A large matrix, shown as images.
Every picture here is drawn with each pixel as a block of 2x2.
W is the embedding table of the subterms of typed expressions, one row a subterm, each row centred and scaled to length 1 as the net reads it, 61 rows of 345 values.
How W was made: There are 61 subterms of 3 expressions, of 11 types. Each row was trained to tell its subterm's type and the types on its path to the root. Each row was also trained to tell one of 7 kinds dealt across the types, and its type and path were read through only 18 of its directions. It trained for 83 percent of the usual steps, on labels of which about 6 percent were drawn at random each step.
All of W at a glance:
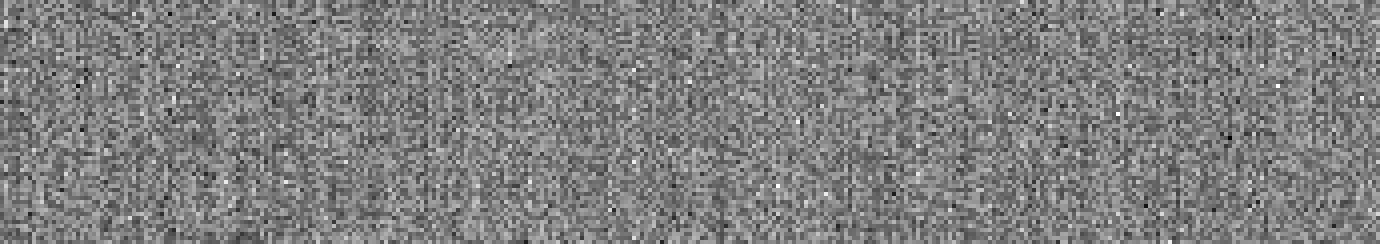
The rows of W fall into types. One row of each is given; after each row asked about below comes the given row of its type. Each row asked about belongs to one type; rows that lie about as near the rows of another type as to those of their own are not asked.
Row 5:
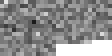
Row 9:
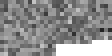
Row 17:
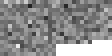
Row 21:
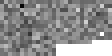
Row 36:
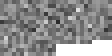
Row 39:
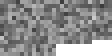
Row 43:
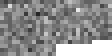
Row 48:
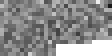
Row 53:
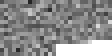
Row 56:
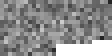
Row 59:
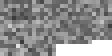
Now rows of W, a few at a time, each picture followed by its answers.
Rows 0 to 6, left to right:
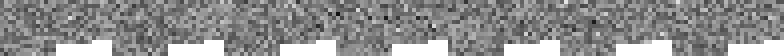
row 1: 17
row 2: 48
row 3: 39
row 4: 59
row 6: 36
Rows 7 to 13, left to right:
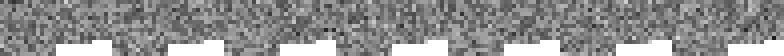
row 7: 43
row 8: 59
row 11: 9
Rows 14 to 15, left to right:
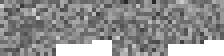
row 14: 21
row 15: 43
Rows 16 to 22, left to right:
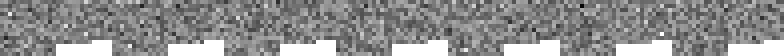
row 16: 48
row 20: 53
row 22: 36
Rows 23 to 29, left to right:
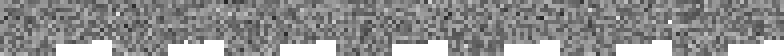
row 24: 17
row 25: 43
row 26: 59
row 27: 36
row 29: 59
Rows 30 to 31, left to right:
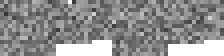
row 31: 48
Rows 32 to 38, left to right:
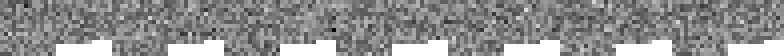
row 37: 9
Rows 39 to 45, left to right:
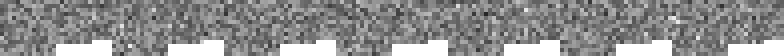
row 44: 9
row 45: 48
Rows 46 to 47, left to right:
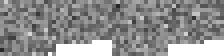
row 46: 36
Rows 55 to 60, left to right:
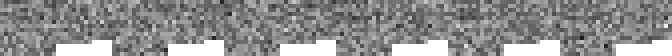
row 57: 39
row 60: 9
